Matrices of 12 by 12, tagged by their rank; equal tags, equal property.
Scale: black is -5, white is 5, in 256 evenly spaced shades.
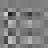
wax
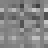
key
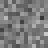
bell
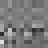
key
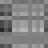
wax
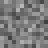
bell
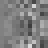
key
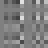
wax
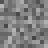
bell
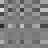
wax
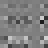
key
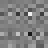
key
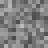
bell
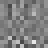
key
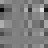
wax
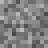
bell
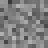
bell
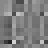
key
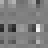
wax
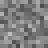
bell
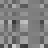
wax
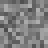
bell
